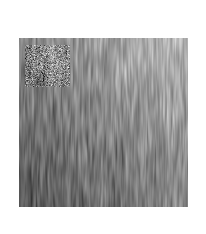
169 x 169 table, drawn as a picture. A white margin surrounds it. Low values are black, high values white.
Average level on the scale: 50%. Histogram: bell-shaped. Slope: up to the top right. Ninth with the lowest average: bottom left. Ninth with the highest average: top right. Grain: streaks running down. Odd patch: rougher, in the top left. Roughest part: top left.
